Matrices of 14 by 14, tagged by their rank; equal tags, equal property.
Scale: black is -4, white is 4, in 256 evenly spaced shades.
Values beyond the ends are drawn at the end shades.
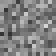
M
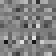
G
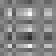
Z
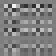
Z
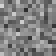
M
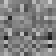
G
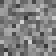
M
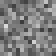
M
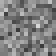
M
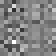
G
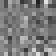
G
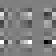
Z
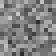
M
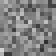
M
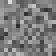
M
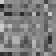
G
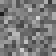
M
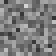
M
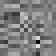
G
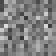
G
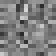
G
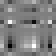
Z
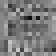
G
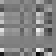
Z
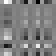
Z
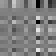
Z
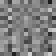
G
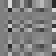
Z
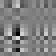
Z
